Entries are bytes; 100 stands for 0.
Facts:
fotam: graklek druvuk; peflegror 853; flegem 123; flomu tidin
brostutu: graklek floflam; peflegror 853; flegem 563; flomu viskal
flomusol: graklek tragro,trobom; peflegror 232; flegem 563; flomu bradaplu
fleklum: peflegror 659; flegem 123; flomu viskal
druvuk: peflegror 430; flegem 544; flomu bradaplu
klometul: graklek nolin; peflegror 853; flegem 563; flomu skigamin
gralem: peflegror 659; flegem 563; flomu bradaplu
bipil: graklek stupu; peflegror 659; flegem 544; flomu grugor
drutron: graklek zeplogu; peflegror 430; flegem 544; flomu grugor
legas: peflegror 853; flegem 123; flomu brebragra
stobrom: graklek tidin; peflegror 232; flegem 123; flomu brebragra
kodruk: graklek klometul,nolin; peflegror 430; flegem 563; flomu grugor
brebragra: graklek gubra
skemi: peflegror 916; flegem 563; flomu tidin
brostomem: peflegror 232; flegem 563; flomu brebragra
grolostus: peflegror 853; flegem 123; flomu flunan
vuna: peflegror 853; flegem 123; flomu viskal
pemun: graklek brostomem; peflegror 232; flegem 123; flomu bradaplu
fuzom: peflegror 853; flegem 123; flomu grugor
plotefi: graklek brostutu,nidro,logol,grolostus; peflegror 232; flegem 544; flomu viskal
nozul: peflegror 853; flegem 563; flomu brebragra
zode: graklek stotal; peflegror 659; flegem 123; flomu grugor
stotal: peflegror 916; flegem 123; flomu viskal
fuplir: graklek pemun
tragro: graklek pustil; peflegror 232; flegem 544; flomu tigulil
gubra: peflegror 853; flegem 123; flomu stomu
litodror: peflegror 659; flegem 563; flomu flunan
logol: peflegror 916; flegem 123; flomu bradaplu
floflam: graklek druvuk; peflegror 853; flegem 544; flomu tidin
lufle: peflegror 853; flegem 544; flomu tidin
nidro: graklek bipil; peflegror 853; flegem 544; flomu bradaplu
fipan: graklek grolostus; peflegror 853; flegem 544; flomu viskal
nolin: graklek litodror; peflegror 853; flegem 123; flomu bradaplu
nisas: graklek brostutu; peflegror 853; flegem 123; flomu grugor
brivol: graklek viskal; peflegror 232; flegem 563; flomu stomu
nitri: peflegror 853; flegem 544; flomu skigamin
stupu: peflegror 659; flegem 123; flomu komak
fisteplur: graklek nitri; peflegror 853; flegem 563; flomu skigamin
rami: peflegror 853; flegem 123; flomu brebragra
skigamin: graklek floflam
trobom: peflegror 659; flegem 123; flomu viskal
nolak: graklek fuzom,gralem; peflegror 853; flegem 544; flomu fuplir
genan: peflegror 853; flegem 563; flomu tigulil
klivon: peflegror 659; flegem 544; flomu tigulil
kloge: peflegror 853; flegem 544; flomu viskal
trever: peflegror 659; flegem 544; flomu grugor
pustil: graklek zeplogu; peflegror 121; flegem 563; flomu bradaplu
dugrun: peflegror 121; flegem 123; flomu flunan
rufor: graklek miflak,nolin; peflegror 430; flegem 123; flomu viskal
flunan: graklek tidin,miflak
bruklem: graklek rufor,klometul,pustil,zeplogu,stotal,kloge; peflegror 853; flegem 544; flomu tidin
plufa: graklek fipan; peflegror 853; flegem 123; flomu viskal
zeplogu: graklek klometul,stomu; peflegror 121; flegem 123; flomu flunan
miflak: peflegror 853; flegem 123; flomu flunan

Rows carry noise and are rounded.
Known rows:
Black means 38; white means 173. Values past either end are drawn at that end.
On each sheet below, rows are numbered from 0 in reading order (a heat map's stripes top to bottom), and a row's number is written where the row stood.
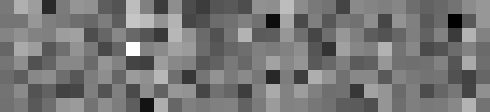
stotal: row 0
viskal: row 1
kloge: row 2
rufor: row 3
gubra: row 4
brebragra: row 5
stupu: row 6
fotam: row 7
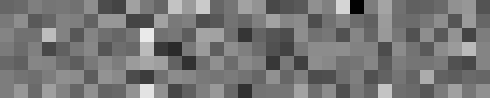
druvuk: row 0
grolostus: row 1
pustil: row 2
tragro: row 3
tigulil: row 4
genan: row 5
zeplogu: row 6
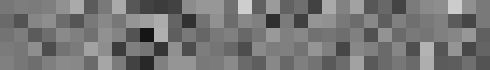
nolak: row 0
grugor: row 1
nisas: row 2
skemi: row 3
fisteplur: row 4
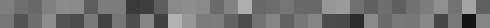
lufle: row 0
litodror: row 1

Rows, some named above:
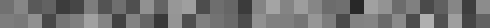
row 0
stupu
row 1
skemi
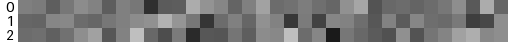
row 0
nitri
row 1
stomu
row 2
fuzom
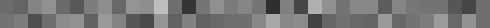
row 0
brebragra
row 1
miflak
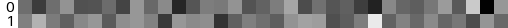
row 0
gralem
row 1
plufa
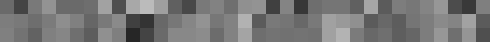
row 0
tidin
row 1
bruklem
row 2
nidro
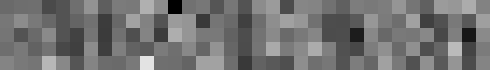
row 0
pemun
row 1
fleklum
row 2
litodror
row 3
zode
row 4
pustil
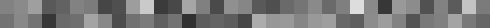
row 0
plotefi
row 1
logol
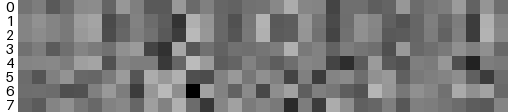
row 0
miflak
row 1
kloge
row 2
kloge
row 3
nolin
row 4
brostutu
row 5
flunan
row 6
stobrom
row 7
skigamin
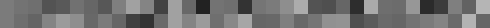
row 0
trobom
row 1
floflam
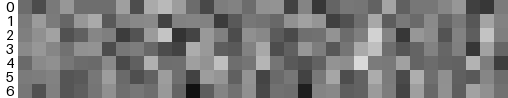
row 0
tidin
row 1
vuna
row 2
plotefi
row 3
fipan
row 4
drutron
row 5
brivol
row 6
flomusol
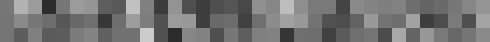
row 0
stotal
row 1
fleklum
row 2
brostomem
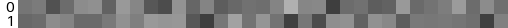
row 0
miflak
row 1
fuplir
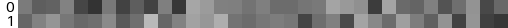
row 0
bipil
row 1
kodruk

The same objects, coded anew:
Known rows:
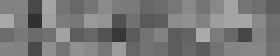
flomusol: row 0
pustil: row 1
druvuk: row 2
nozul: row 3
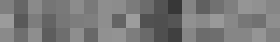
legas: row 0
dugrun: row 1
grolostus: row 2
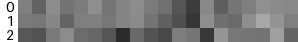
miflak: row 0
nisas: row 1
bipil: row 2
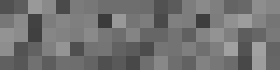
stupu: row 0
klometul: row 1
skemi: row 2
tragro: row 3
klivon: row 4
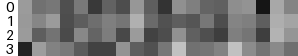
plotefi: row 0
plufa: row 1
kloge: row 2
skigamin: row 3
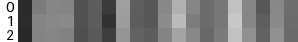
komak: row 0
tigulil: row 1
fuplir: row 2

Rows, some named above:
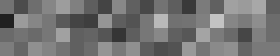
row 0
nidro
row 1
skigamin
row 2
druvuk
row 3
stobrom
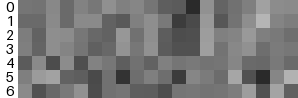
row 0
fotam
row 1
nolin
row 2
pemun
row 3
stobrom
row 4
litodror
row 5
rufor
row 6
tragro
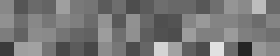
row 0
bruklem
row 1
logol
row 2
pemun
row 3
viskal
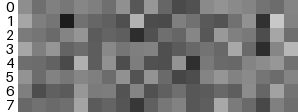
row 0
logol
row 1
fipan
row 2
drutron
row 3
stotal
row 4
floflam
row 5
logol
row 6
nolak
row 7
druvuk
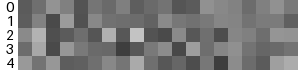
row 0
zode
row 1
gralem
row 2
brostutu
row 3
kodruk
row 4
vuna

